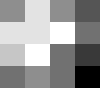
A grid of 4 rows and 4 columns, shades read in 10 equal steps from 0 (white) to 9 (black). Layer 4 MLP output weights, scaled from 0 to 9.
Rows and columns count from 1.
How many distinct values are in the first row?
3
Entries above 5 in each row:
1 0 1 1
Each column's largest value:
5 4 5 9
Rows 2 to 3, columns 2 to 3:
1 0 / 0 5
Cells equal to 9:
1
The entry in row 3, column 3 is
5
